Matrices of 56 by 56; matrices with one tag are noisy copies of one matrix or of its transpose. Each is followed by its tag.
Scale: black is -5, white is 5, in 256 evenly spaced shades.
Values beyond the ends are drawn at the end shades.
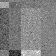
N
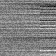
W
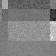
N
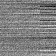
W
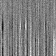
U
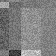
N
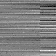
W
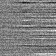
U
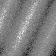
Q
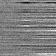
U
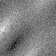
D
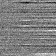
U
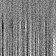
U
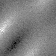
D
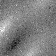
D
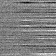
U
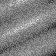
Q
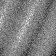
Q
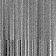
W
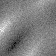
D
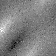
D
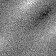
D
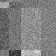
N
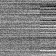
W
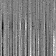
U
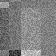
N
